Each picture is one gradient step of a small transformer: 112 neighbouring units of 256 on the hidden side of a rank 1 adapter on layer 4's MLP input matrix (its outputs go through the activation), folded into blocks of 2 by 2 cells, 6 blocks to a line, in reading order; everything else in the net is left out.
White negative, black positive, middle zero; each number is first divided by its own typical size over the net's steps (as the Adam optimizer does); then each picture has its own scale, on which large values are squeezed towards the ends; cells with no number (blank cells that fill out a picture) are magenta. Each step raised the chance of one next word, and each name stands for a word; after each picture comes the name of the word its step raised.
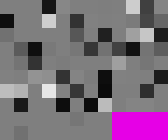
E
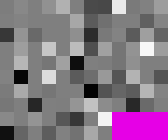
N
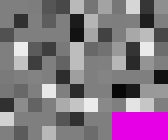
E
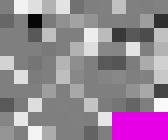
E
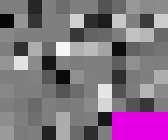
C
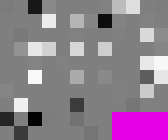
C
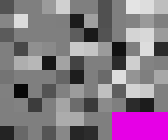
C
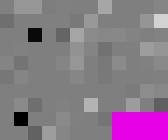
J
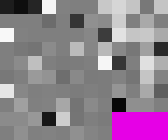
C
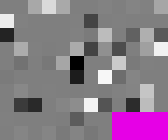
N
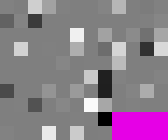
J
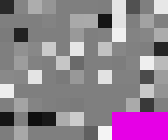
C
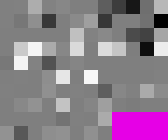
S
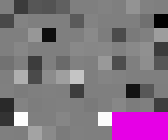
N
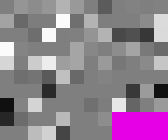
E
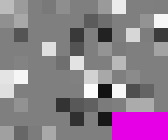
E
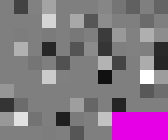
N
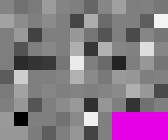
N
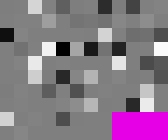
N
